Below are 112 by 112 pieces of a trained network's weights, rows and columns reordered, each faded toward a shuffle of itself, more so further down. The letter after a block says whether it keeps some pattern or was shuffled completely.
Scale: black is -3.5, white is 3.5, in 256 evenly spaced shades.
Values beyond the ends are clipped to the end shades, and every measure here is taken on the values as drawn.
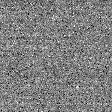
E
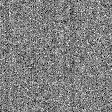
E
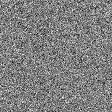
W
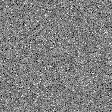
W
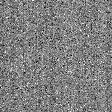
E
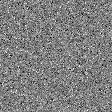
W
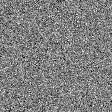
W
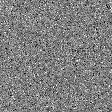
W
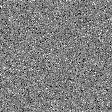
W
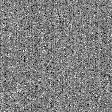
E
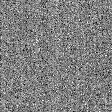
E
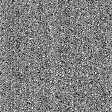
E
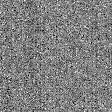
E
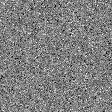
W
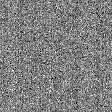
E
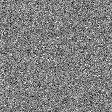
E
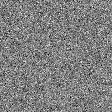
W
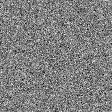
W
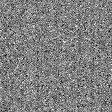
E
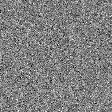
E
